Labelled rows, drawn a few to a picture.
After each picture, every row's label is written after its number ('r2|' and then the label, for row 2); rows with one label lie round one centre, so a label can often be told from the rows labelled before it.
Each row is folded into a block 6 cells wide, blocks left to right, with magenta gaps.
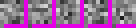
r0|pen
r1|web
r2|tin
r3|pen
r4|tin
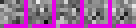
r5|pen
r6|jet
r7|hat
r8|tin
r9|tin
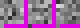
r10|tin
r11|web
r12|pen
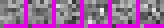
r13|web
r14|web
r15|pen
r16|hat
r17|web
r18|jet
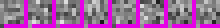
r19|web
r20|hat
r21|hat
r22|jet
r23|web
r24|pen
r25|jet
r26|jet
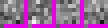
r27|jet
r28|hat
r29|web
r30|jet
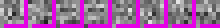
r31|tin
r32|pen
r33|web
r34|web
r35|hat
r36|tin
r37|jet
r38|jet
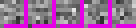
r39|pen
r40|web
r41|hat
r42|pen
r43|tin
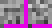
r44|web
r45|web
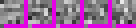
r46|web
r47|hat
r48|jet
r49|hat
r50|jet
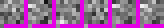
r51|jet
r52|pen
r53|hat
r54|jet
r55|pen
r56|pen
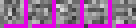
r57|tin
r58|hat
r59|pen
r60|web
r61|hat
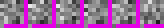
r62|pen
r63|pen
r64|pen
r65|pen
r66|pen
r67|jet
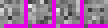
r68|tin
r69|pen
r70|tin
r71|web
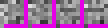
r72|pen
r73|pen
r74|web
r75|web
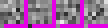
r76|jet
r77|web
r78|hat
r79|tin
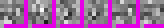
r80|hat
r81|jet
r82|tin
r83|tin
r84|hat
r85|hat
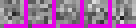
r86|tin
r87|web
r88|jet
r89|jet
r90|tin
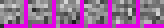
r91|web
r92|web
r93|jet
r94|pen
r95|hat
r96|hat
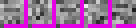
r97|web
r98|tin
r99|web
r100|pen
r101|hat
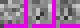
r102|web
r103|tin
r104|tin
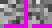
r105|pen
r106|hat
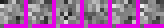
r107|pen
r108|pen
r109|tin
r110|jet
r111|pen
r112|pen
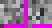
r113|web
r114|tin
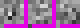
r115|tin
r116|web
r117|jet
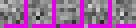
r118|jet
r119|tin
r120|web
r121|jet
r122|tin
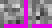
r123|web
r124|tin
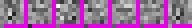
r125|tin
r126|web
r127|pen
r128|web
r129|web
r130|web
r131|tin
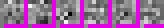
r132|jet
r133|pen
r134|tin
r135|hat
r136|tin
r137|hat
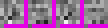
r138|tin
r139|web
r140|tin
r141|web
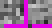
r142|hat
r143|web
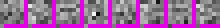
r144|jet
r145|pen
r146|web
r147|tin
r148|jet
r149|pen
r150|web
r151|pen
